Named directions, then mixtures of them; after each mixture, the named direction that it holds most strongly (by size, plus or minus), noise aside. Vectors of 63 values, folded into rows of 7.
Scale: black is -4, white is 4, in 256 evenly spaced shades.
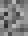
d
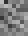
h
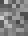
h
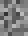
d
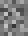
d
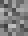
h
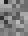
h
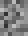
d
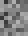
d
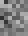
h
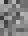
d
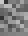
h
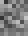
h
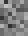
h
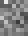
h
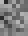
h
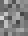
d
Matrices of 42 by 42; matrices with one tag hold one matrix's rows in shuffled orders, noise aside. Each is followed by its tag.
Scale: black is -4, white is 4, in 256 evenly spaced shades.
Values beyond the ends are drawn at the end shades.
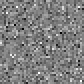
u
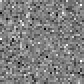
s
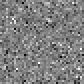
u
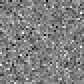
s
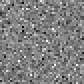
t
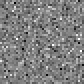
u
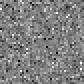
s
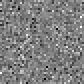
s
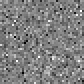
u
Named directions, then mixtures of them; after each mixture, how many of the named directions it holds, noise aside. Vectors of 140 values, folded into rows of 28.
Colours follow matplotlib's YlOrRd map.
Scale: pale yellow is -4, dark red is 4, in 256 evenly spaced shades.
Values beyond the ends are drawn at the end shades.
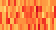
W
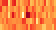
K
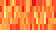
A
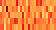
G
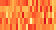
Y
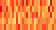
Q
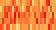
two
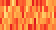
three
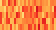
one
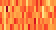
three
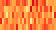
two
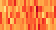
one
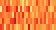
three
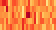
two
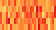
one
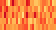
three
